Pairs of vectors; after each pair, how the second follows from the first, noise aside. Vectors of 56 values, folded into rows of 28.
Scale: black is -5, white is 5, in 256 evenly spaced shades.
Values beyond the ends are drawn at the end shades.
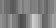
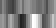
scaled up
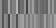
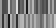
scaled up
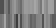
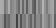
sign-scrambled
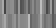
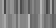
copied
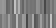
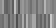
sign-scrambled
